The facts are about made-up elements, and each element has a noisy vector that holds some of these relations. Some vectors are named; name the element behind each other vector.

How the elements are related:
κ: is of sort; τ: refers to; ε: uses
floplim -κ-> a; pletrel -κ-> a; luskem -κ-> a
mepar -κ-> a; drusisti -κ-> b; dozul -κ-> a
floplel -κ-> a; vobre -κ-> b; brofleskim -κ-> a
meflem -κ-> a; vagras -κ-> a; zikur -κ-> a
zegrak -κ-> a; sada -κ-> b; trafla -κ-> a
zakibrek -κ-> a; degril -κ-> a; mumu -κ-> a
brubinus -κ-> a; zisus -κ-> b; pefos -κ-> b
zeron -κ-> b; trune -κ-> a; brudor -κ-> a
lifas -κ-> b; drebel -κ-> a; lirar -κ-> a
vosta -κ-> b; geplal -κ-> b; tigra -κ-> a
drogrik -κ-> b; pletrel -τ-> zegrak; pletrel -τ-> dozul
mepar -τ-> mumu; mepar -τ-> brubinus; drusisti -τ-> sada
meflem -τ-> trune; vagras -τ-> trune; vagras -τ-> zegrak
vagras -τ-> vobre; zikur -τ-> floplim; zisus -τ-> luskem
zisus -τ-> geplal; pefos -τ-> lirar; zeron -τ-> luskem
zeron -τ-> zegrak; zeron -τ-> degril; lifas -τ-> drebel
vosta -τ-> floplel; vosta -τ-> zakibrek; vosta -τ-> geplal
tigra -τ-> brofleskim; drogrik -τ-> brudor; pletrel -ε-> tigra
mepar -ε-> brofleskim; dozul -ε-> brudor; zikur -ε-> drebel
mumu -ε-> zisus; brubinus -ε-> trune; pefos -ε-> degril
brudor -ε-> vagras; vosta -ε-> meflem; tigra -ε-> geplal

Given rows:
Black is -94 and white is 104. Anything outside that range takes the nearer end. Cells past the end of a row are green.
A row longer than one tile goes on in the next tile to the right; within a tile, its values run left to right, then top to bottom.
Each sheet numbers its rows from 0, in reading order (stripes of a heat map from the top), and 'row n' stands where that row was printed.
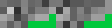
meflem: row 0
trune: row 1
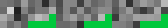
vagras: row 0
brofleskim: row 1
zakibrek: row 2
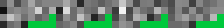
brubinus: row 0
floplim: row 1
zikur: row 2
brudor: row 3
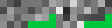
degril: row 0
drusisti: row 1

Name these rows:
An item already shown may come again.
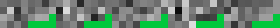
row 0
meflem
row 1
floplim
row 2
luskem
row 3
sada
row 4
trune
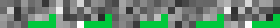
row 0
pletrel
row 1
zeron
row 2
tigra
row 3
zegrak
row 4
zisus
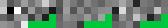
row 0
geplal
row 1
trafla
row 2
floplim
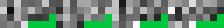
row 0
sada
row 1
mepar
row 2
vobre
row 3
vosta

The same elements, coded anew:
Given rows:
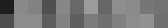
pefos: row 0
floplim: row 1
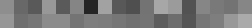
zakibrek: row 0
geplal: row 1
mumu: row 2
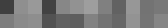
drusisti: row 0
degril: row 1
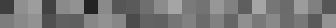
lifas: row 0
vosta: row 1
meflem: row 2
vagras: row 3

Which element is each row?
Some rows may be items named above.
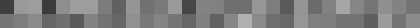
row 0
sada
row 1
degril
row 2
mepar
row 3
luskem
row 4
trune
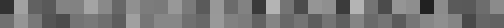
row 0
zeron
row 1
zegrak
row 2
luskem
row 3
vobre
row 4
vobre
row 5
vosta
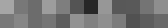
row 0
vagras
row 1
zisus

